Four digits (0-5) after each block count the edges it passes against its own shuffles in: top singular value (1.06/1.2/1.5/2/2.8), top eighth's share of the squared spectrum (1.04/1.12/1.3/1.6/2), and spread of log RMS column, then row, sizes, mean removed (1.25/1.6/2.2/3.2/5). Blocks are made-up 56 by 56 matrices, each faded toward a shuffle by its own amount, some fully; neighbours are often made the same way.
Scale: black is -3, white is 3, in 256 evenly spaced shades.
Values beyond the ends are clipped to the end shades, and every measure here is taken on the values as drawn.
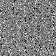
1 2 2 0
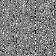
2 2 2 0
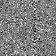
1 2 2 0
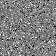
0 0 0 0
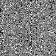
1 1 2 0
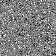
0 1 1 0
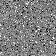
0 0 0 0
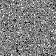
0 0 0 0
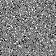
0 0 0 0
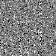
1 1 2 0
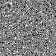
0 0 0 0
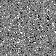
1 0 1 0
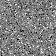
0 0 0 0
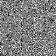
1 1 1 0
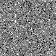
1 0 1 0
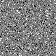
1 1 0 0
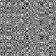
4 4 2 3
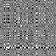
4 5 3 3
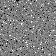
1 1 0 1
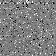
2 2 0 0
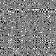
4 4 1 3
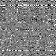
4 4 1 3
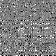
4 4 1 3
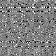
3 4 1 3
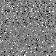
3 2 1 1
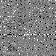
3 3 0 2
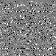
3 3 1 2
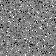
1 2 0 1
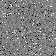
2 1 0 0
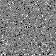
3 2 0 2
